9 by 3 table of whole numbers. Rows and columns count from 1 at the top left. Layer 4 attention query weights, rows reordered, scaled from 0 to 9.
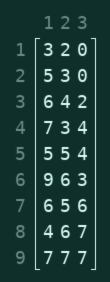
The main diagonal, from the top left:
3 3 2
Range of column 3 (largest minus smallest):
7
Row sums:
5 8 12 14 14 18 17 17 21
